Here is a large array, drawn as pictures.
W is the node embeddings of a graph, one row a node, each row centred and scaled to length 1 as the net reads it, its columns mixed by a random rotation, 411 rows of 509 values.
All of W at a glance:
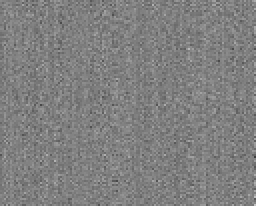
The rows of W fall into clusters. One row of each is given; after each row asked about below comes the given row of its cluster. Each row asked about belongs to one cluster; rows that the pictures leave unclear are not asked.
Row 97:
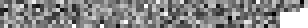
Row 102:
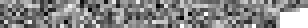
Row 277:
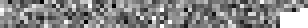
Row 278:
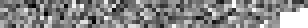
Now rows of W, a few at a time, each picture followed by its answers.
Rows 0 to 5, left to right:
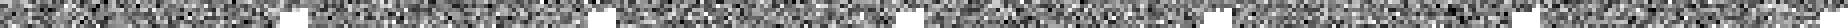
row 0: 102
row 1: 278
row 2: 102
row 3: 102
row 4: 97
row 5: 278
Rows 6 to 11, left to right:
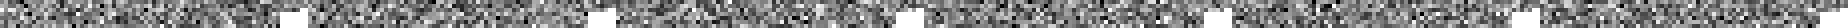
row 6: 277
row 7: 278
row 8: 102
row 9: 102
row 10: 102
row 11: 102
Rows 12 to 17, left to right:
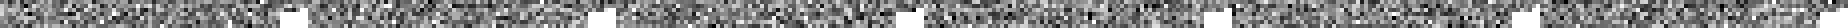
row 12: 277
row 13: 278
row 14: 97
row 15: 277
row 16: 97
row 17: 278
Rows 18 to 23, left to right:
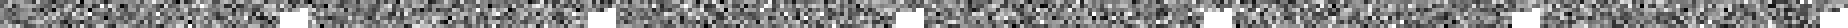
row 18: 102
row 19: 278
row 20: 102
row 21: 102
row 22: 277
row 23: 277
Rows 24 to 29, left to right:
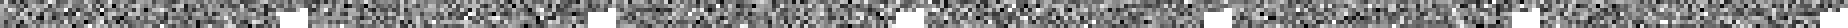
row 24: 277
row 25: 97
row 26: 102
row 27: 277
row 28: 277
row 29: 97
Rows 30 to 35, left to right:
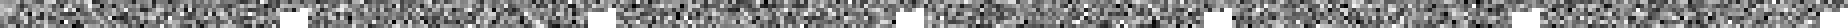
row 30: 277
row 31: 277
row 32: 278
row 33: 97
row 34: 277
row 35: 278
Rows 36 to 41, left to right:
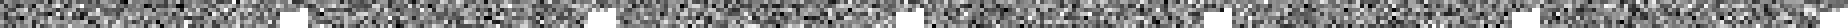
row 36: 278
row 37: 102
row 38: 278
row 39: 97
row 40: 97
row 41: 102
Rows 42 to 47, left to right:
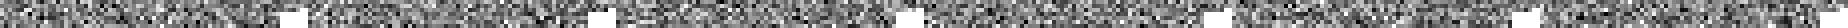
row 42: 277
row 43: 97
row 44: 102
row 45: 97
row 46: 277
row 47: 277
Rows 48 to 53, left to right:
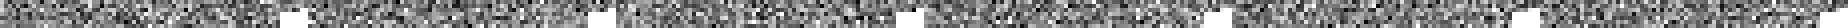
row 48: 277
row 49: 278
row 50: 97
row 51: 278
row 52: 278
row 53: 278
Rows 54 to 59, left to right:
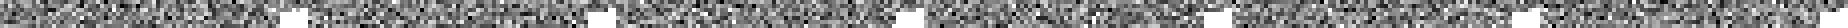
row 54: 102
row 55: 97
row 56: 102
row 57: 277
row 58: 278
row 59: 278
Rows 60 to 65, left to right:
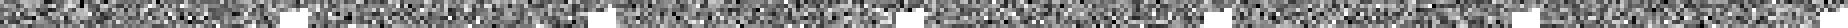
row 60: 102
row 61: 277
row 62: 278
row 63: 102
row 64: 277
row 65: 278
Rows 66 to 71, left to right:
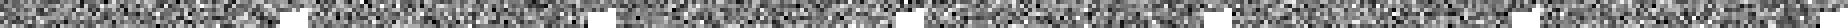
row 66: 102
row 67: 277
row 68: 278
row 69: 277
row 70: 97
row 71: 277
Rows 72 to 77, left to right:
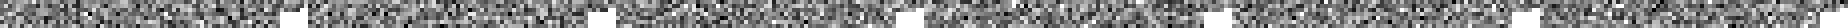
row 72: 97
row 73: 97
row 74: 102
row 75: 277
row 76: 278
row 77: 278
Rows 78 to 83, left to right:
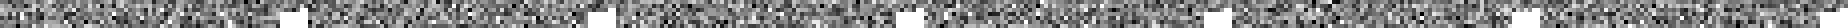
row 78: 277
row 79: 97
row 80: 97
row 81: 277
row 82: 102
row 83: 277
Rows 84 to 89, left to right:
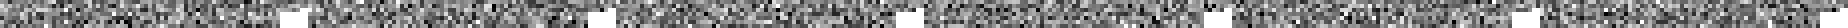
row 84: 277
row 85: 277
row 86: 97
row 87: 97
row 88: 277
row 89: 277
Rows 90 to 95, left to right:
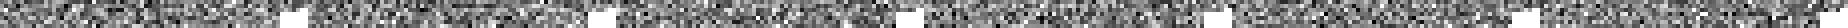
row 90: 278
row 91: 278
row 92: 277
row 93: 277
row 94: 102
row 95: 97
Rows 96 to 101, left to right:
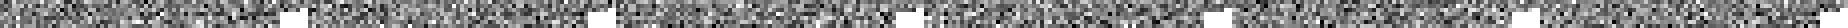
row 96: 97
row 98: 97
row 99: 97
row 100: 278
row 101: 97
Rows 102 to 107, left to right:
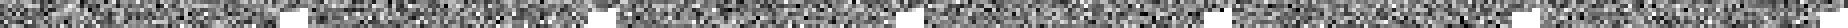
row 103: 102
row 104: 278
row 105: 97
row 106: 97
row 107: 277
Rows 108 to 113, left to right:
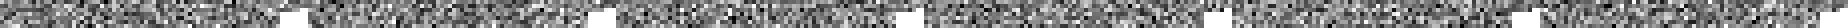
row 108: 102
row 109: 278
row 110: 277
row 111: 97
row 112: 97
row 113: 278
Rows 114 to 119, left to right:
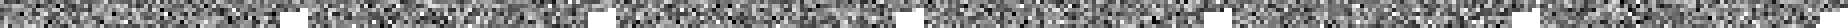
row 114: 97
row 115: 277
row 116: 277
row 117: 97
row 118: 97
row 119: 102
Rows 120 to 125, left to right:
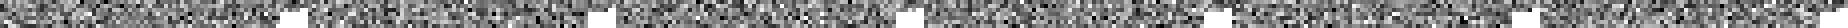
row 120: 102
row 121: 97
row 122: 102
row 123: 102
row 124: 97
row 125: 278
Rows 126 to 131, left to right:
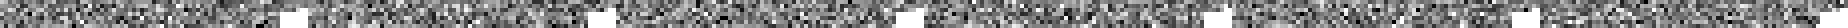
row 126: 277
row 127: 277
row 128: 102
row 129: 277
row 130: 277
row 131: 102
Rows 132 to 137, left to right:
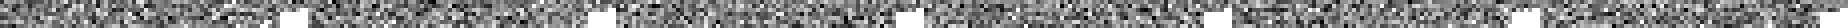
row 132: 278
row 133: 278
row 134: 97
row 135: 97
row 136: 102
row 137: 277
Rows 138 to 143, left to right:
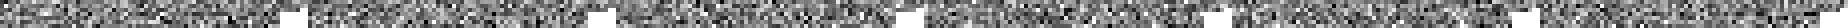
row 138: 97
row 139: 97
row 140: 102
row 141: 277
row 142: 277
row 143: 97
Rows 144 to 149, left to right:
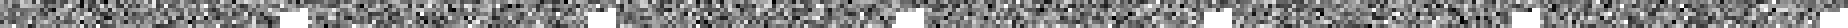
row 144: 102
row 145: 277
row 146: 102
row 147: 278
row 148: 97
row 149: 278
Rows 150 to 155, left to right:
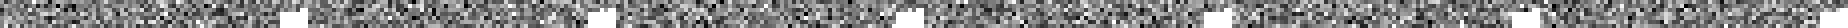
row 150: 97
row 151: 102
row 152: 102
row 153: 97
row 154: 277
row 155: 278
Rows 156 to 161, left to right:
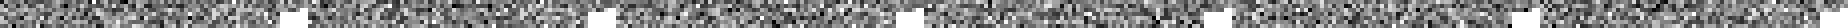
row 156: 278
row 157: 278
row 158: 278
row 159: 97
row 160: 277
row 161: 278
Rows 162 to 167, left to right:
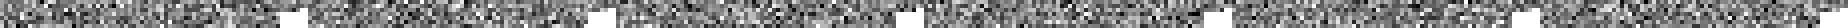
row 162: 277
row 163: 102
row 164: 97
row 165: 97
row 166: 278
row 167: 102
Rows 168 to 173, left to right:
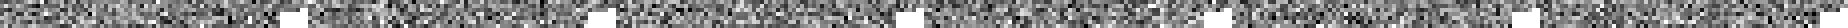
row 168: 97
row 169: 102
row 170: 97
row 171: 278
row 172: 277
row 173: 97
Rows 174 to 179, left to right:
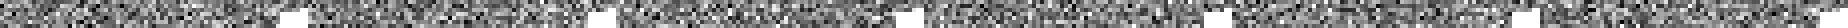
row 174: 102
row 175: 278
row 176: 277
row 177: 97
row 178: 278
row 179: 102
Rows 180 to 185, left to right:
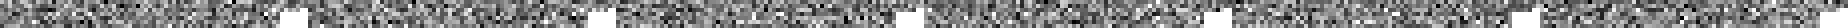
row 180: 102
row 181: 102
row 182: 97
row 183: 278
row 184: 97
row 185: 278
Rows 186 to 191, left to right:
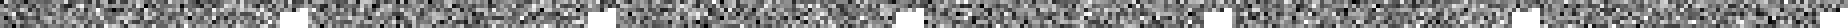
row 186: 278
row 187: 278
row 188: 102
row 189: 97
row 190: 278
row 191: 97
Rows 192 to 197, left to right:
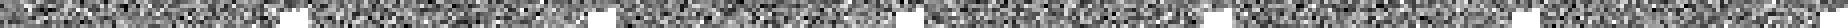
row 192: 102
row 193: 278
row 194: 278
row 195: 102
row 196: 278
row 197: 278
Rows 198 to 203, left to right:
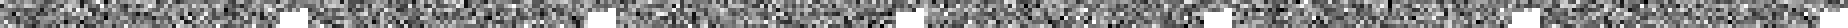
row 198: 102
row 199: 102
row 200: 97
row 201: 277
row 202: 102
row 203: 102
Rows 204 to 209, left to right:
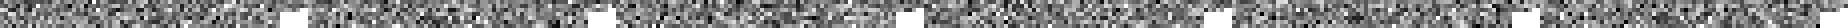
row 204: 278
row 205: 277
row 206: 278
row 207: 102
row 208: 277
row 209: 277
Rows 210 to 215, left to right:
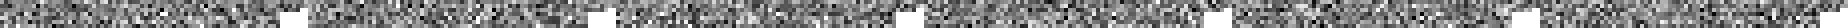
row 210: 97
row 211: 277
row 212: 97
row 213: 278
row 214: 102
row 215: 97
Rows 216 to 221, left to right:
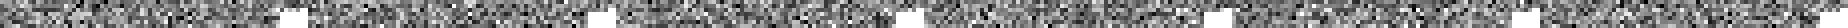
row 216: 102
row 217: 97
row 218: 102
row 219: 278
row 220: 278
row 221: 102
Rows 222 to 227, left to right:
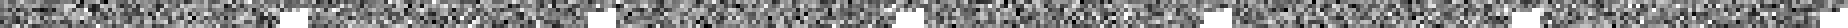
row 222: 102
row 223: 277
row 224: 102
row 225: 102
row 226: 102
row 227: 277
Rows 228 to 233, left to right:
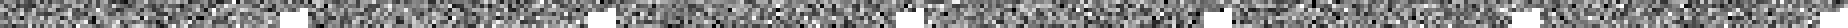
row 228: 278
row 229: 278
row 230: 97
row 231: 97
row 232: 102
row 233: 278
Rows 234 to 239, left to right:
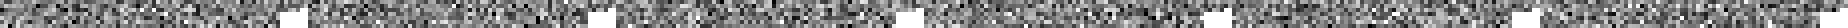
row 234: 97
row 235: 97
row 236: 102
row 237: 97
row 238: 97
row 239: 277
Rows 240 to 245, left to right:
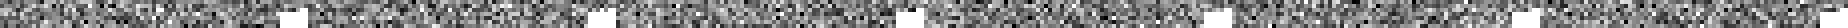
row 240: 277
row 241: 102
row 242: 97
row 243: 102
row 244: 278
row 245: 277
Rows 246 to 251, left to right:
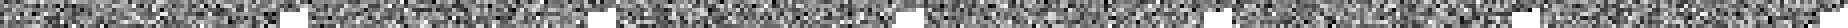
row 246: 97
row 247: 278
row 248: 102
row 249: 278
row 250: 97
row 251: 97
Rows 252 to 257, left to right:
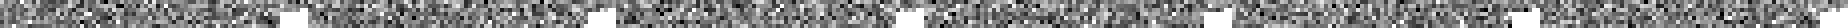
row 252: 102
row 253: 102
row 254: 102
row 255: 277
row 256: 277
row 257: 102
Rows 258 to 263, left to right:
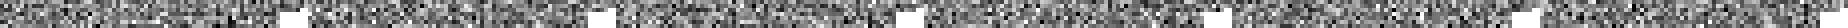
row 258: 97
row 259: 277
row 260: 97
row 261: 277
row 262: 97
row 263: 277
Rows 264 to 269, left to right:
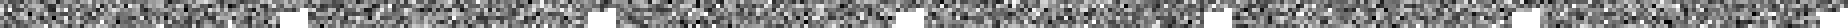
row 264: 277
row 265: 278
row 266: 102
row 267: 277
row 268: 278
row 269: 277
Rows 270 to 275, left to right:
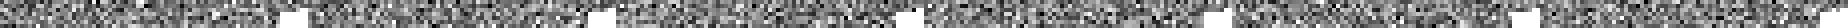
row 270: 278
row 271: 278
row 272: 97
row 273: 97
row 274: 277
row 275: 102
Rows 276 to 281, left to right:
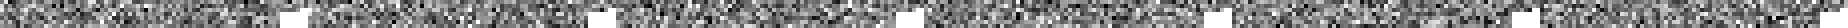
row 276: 277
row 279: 278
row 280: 97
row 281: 97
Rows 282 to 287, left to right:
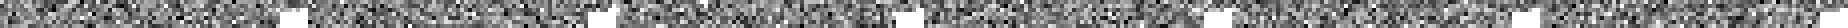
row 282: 102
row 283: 97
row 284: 277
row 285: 102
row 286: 278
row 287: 278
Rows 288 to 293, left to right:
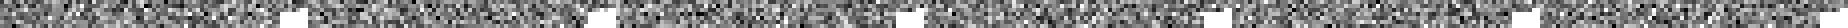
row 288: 278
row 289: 102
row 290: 277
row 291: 277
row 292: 97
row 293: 277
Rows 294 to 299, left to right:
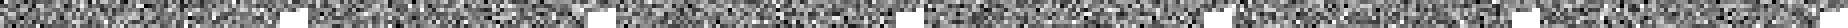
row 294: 278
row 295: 102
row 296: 97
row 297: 97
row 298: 277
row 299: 102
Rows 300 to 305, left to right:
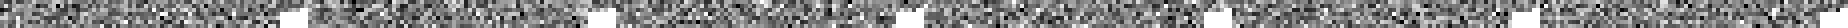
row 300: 97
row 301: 102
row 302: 102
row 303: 277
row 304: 97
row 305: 97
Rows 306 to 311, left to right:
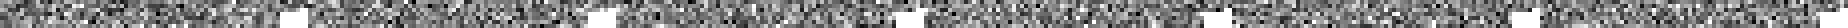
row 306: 278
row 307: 102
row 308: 277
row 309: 277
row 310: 97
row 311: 277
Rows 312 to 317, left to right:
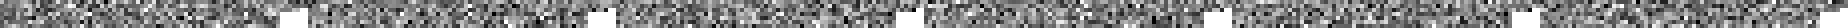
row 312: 102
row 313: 97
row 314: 97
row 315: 97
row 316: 97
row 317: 278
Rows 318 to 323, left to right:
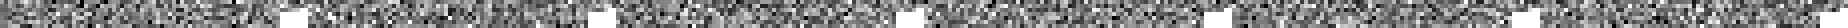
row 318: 102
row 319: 277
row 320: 278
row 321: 278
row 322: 278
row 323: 277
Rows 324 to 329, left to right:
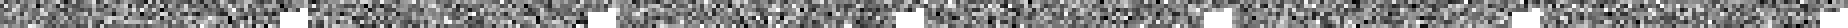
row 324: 97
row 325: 97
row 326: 277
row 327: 102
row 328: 278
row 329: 277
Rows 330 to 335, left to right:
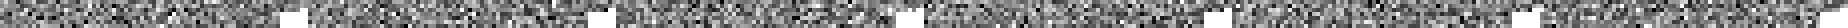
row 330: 277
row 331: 97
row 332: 102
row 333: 97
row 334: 97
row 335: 278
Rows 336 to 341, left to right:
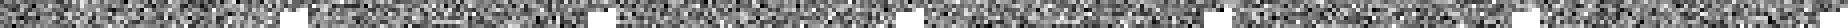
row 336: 278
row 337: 97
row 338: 278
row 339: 97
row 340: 277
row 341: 97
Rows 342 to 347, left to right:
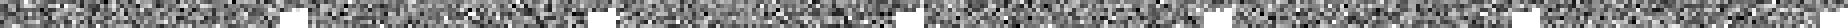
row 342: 102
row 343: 97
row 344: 97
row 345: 102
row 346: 277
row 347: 278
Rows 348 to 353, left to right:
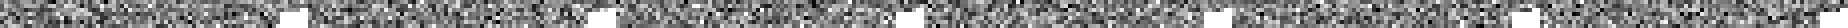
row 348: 102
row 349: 102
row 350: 278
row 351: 278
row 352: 277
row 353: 97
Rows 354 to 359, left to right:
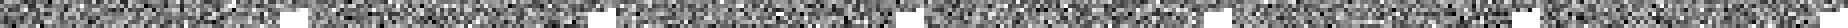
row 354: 278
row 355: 277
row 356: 97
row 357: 278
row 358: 97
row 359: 277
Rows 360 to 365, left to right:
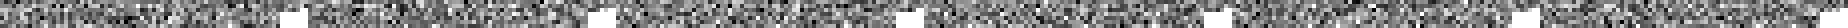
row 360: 277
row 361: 102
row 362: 277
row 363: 277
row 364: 278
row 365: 102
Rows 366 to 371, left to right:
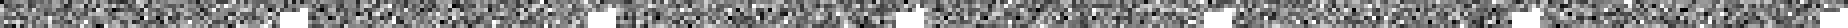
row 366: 278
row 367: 278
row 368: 277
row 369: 278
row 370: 277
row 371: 277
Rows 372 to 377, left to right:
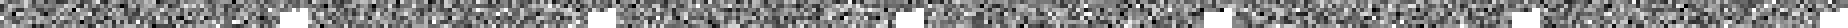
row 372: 102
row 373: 278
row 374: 278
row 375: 97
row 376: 277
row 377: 278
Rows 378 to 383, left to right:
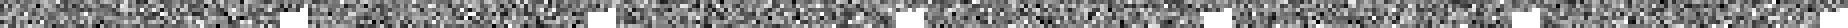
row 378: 97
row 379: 97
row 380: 102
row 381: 277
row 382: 277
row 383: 278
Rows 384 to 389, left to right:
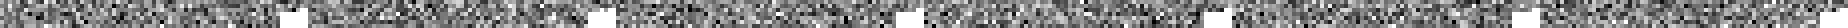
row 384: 277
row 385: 102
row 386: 97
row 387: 97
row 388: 277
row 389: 278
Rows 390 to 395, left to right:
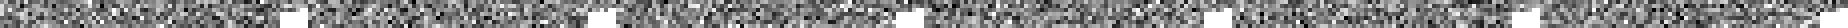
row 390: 277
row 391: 102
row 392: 278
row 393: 278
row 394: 277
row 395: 278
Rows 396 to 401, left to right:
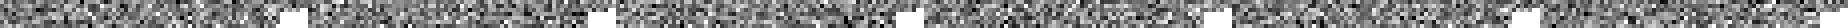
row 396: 102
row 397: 97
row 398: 97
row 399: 102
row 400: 102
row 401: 278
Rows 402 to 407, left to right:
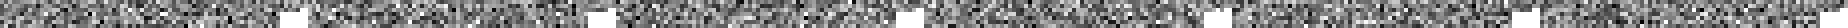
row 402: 97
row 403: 277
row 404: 278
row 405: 102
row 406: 97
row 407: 97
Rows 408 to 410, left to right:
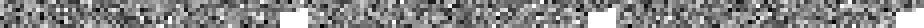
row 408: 277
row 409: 278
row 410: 278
